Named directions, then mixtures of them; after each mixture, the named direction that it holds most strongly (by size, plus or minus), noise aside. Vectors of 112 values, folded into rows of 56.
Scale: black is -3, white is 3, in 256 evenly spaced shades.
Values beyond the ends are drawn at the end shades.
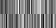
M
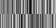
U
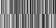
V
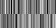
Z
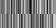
U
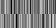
V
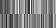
M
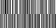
Z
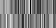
M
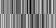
U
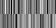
Z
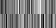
M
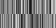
U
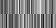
M
